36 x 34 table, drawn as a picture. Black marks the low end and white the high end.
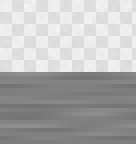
The table splits into 2 rows of 1 panel. Panel 1,1: very high, checkered, faint in contrast. Panel 2,1: middling, streaked across, faint in contrast.
